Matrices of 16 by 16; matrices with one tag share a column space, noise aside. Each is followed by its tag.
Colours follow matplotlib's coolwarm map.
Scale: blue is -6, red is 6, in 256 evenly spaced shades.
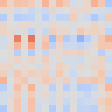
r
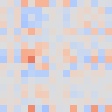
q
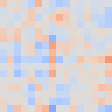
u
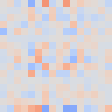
q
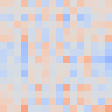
u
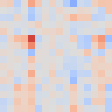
r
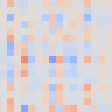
u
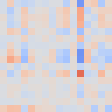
q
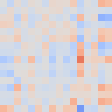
u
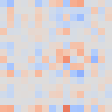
q
